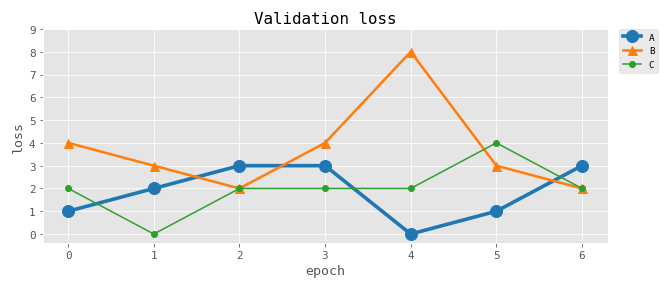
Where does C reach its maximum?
5
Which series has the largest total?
B
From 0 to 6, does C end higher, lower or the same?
the same
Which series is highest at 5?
C
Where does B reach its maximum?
4
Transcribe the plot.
Title: Validation loss
x-axis: epoch, ticks 0 1 2 3 4 5 6
y-axis: loss, ticks 0 1 2 3 4 5 6 7 8 9
Legend: A, B, C
Values:
A: 1 2 3 3 0 1 3
B: 4 3 2 4 8 3 2
C: 2 0 2 2 2 4 2
